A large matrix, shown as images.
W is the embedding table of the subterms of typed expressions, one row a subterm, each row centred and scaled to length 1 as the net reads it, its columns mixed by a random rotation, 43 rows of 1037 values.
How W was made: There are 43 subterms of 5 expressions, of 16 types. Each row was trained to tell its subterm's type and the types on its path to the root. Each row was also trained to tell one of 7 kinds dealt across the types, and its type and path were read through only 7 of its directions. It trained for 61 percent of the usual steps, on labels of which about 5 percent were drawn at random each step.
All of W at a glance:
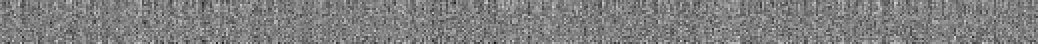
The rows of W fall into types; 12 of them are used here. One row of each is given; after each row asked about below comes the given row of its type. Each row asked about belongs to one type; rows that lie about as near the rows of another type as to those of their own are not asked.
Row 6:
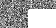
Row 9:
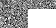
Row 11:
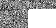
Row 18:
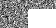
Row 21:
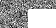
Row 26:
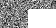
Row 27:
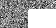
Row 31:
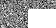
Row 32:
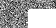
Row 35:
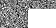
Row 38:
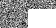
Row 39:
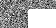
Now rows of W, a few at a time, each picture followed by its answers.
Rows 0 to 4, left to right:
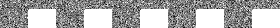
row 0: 18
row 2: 18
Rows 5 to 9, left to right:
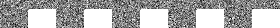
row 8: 27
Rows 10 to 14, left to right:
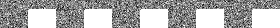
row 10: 27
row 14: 31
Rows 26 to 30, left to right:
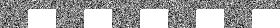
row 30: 26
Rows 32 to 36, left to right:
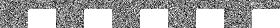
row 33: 27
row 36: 6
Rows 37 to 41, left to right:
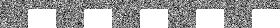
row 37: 6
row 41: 9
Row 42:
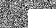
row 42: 6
